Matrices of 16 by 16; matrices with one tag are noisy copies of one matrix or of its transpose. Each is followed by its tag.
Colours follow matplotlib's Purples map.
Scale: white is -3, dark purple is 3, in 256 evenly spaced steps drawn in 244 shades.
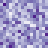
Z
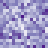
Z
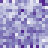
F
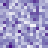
Z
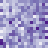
F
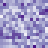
Z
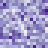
Z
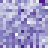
F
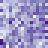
F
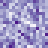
Z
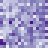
F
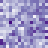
F
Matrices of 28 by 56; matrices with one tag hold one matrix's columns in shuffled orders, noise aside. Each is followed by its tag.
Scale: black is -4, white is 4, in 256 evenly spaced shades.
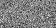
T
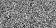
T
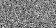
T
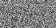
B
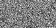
B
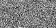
B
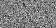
T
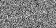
T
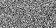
B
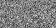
T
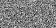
B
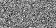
B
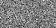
T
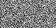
B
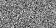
T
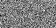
B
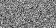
B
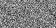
B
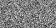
T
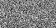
T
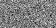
B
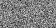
T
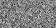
T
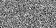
B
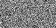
B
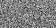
B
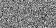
B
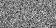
T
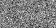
T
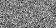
T
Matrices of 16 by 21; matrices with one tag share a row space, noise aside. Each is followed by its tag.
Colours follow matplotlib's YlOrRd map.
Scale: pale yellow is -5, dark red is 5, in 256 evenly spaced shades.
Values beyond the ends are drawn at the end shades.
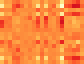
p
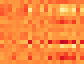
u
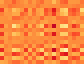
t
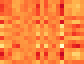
p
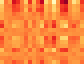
t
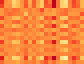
t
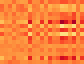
u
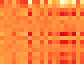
u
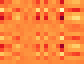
p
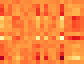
p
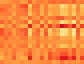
u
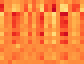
t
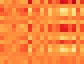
u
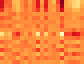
p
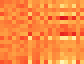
u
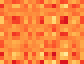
t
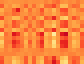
t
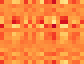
t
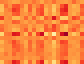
t
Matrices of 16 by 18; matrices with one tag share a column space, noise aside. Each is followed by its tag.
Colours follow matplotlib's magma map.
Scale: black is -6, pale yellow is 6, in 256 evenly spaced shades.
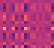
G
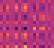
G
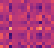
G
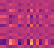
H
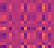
G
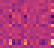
H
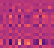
H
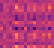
G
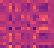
G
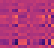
H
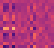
G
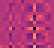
G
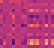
H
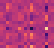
G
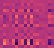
H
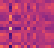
G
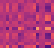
G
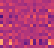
H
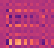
H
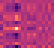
G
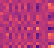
G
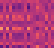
G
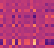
H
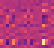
H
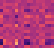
H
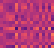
G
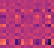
H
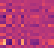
H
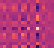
G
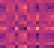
G
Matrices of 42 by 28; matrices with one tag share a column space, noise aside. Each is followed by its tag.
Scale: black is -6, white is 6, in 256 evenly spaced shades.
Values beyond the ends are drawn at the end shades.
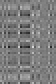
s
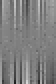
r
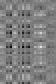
s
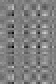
s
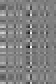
s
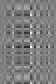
s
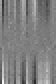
r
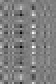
s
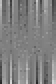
r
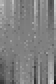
r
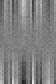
r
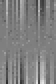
r
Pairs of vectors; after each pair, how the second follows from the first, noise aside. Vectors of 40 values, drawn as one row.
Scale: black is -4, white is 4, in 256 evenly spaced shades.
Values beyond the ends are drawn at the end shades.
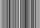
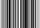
scaled up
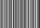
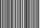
wrapped around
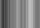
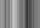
wrapped around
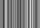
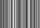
wrapped around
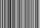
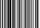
scaled up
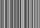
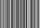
wrapped around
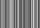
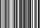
scaled up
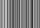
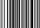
scaled up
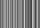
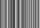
wrapped around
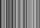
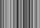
wrapped around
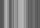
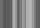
wrapped around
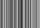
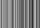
wrapped around
